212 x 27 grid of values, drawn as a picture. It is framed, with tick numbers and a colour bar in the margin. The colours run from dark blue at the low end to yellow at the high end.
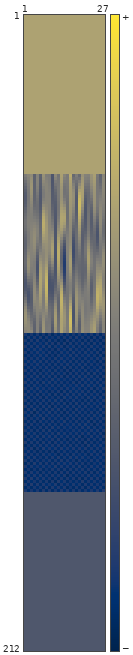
It is made of 4 by 1 panels. Panel 1,1: high, flat. Panel 2,1: middling, streaked downward, strong in contrast. Panel 3,1: very low, checkered, faint in contrast. Panel 4,1: low, flat.
